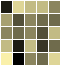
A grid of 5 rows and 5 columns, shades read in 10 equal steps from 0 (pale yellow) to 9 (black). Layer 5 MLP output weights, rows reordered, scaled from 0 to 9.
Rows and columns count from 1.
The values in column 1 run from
0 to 8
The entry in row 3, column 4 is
6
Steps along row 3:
up down up down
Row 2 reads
3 6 4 5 5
